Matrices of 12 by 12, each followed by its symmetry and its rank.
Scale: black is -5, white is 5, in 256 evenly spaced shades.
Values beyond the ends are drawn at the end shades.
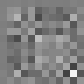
symmetric, rank two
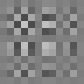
symmetric, rank one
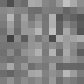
neither, rank two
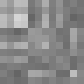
symmetric, rank two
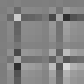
symmetric, rank one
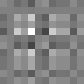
symmetric, rank one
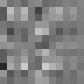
neither, rank two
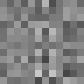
neither, rank two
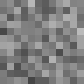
antisymmetric, full rank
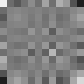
symmetric, rank two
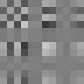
symmetric, rank one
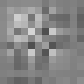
symmetric, rank two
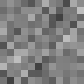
antisymmetric, full rank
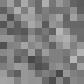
antisymmetric, full rank
